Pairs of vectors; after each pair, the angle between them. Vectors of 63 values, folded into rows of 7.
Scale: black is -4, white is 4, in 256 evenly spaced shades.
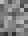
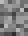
nearly parallel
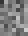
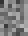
nearly parallel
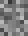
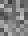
nearly parallel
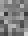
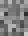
nearly parallel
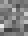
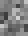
partly aligned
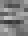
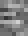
nearly opposite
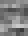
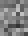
partly opposed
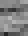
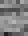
nearly parallel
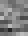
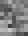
nearly opposite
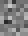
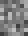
partly aligned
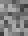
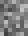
nearly opposite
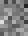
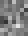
partly opposed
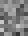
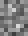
partly aligned
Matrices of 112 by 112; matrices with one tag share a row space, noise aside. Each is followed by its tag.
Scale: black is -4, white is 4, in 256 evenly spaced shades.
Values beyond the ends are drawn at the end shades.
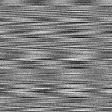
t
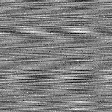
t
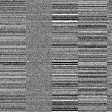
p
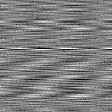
t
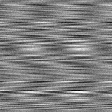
t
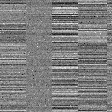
p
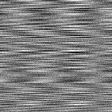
t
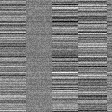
p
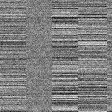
p
